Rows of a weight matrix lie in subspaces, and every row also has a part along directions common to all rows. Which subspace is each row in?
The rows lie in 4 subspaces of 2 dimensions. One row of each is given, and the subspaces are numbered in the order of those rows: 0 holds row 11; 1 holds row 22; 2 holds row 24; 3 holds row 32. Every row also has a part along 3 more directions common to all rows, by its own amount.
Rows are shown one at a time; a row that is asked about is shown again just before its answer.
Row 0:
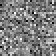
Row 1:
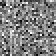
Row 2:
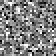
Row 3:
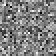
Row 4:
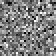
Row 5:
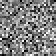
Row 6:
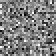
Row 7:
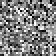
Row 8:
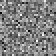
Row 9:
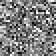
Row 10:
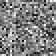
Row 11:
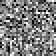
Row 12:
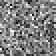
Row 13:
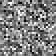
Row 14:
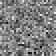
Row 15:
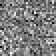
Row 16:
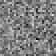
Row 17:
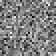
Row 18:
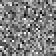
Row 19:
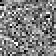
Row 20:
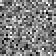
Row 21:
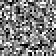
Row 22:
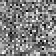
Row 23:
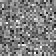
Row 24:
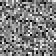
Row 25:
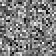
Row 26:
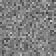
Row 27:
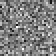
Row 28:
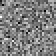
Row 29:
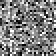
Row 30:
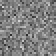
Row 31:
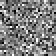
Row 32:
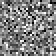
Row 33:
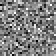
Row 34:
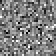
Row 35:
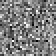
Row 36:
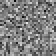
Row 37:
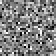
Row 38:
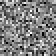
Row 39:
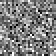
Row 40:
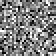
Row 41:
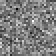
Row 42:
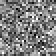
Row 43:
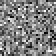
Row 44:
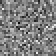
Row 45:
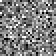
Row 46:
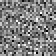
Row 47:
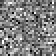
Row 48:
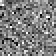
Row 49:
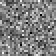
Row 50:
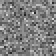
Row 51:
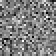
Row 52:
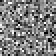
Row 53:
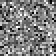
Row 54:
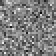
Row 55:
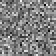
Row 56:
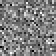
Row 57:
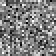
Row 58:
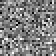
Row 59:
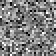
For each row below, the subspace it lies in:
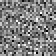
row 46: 2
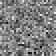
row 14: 2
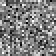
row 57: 1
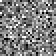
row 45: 1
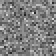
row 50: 3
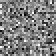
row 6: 3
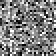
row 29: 2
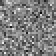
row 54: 0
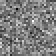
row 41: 1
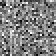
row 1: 1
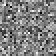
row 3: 1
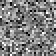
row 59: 2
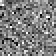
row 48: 0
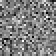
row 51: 1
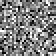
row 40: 1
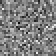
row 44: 2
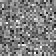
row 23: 2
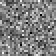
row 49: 1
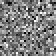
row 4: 3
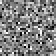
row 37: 2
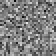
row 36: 0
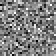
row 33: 0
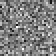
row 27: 3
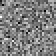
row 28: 2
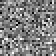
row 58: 3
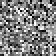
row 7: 3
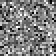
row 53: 3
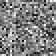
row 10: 1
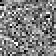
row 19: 0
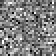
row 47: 3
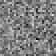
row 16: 0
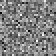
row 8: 0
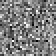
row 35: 0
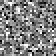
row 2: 2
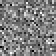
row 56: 3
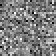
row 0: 3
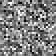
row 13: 3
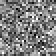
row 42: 1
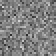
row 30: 1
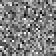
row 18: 3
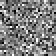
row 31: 0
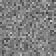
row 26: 1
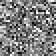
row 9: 3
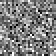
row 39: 2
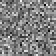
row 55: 1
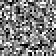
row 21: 2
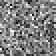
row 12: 0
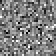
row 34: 2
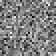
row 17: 1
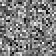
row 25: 3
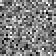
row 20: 1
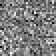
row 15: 3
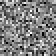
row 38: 2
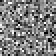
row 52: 0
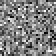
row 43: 0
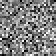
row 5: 1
